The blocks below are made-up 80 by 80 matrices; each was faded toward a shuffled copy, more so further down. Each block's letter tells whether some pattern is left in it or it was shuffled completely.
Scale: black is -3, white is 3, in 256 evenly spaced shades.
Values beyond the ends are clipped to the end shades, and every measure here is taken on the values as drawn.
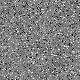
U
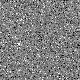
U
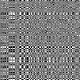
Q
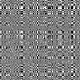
Q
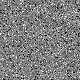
U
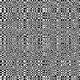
Q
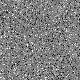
U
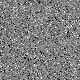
U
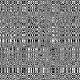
Q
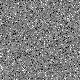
U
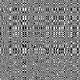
Q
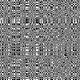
Q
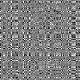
Q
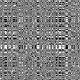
Q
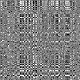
Q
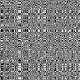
Q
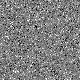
U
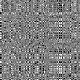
Q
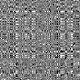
Q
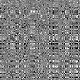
Q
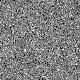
U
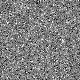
U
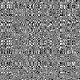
Q
